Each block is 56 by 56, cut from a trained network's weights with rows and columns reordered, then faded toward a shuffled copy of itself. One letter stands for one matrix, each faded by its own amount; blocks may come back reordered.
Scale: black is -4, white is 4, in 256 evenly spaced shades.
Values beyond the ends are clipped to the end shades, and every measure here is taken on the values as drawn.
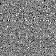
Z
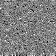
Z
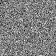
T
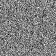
T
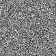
T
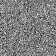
T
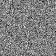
T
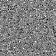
Z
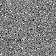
Z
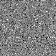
Z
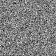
T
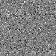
Z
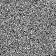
T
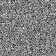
T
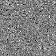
Z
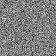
Z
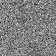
T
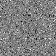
Z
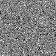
Z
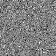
Z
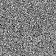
T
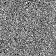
T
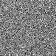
T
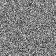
T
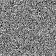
T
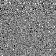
Z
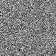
T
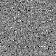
Z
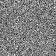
T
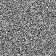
T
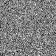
T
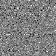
Z
